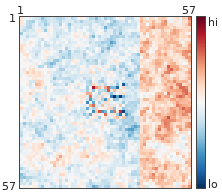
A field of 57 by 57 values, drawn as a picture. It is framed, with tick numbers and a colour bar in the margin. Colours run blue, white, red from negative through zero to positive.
The texture is blotchy. An odd patch, rougher than its surroundings, sits in the centre. The centre is the roughest part. No regular stripes run through it. The right part is higher, past a seam about 70% of the way across. On average the colour sits 50% of the way up the scale.
